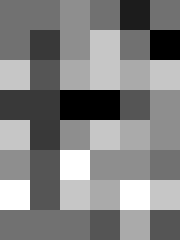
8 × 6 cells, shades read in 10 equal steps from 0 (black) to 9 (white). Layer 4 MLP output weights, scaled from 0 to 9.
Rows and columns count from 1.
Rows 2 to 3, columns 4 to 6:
7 4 0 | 7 6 7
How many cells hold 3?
6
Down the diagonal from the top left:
4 2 6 0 6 4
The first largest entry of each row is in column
3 4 1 6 1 3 1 5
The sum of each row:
22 22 36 12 32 31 41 24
